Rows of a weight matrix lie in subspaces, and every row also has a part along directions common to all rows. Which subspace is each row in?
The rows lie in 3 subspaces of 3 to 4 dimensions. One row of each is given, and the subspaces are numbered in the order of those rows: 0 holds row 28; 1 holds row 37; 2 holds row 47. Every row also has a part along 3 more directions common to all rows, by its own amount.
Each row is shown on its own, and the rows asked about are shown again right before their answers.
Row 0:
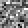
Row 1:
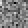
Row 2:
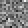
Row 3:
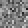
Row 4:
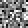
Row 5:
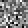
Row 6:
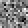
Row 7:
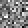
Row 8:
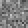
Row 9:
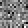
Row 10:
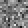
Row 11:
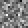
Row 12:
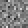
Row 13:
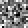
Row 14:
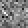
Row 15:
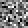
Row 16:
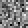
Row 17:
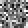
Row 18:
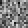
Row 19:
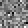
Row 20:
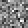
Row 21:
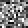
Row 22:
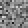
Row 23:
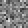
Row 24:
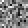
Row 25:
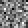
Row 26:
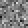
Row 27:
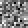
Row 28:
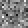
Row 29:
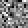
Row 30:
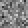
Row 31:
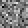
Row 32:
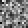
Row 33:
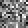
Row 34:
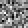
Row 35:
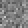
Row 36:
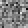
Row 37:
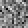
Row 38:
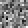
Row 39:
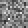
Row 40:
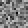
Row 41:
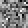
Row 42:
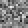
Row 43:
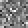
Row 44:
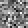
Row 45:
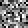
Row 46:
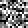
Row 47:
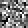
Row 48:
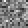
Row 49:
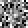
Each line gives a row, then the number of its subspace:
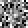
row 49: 0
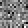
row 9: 2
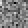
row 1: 1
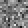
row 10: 2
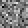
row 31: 0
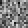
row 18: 1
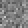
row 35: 1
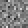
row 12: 1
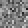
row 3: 1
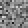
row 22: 0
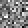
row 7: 1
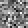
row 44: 2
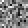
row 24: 2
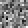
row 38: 0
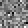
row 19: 2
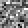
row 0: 0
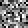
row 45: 2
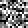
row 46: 2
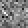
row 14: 0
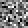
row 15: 2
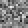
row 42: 2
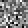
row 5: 1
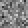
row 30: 0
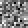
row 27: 1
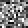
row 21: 0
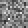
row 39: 2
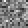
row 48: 1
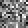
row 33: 2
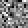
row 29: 0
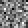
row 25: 0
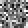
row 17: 0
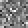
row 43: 1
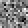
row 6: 0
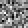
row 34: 2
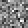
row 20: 1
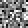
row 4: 1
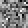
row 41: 2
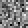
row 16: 1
